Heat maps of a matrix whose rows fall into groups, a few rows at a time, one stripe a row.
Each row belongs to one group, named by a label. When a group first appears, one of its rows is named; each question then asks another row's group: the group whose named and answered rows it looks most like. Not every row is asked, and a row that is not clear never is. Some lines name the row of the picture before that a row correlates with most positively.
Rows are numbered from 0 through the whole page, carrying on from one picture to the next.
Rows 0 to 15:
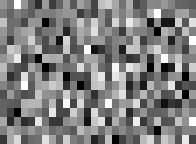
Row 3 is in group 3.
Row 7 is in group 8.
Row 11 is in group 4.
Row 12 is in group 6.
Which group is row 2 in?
8
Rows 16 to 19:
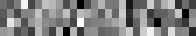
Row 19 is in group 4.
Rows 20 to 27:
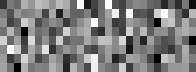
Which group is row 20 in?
4
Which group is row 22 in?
3
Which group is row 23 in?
8
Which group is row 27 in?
6
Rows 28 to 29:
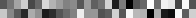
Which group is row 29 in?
8
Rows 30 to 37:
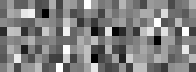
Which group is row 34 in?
3
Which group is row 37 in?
6
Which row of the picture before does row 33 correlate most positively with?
28
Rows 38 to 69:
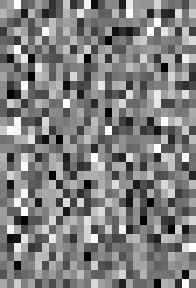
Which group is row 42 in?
6
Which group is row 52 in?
3
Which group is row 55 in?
3
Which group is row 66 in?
4
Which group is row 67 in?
6
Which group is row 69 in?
3
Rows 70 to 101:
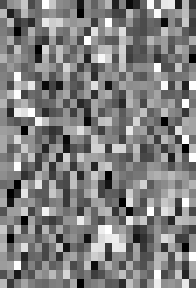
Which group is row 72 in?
4
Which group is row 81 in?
3
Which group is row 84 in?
8
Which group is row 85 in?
3
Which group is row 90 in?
6
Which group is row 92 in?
3
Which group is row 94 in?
8
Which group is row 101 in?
3
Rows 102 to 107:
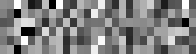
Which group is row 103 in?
6
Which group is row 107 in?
6
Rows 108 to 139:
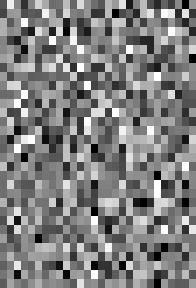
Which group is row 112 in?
6
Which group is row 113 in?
8
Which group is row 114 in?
6
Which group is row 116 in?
3
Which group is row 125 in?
8
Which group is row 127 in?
3
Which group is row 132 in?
6
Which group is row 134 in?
3
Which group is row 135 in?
4
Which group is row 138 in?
6
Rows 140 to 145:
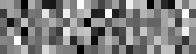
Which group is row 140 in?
8
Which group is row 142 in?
6
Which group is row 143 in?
8
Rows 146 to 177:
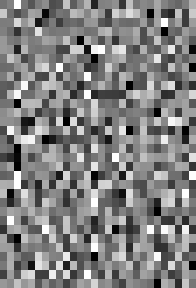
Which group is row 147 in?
8
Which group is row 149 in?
4
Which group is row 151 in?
6
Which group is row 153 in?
4
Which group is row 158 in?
3
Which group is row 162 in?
6
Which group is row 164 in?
6
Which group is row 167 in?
3
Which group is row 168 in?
3
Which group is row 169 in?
3
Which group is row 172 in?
6
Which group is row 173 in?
6
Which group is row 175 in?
4
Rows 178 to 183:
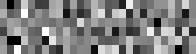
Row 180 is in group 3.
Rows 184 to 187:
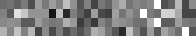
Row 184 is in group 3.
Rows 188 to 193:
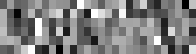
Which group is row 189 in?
6
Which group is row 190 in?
4
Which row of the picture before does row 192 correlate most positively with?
186
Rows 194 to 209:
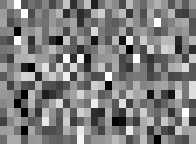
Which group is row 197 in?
6
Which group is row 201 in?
4
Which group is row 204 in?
8
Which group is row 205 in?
6
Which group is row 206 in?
8
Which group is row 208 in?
8
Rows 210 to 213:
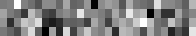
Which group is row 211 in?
8
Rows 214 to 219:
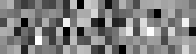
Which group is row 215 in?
3
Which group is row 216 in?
8
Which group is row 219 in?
8
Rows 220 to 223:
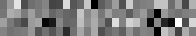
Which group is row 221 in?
3
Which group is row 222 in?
8
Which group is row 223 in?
3
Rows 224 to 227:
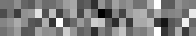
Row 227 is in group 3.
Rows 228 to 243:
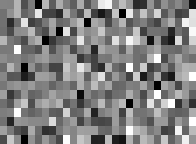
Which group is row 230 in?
6
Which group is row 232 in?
8
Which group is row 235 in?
8
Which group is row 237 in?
3
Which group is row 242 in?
8
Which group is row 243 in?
8
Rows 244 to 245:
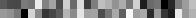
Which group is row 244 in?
4
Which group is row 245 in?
8
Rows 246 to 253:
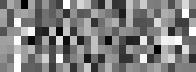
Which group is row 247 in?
3
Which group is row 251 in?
3
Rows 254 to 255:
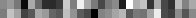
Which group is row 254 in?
8
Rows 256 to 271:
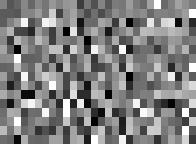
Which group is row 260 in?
4
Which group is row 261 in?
6
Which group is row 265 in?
6
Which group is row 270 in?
3
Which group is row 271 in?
6
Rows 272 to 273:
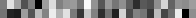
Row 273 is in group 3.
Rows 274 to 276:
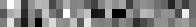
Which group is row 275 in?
8
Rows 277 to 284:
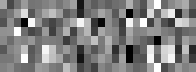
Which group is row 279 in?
8
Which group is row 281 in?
3
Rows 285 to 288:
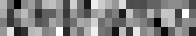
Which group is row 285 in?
6
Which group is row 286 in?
3
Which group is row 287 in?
3
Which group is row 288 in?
6
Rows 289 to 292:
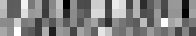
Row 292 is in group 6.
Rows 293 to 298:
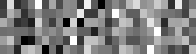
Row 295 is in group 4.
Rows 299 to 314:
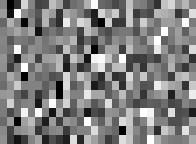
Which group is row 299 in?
3
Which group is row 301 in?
8
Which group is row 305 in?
6
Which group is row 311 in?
4
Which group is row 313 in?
3
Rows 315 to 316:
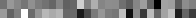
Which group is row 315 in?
3
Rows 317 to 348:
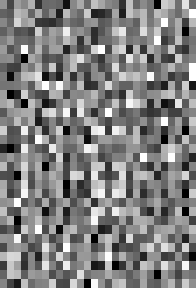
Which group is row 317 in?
3
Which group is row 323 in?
8
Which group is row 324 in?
6
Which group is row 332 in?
4
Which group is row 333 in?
3
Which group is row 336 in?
6
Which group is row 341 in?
6
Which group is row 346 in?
8
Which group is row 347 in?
3
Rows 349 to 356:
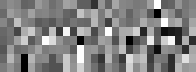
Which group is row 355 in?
8
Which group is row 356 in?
8
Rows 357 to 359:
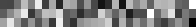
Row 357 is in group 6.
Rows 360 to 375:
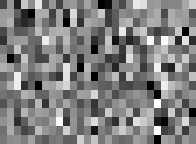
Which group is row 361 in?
4
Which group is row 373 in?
6
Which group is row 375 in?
3
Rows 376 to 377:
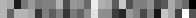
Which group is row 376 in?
6
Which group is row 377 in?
3
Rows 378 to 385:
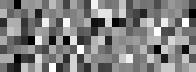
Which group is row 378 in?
6
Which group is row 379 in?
6
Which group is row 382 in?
4
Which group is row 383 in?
3
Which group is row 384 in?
4
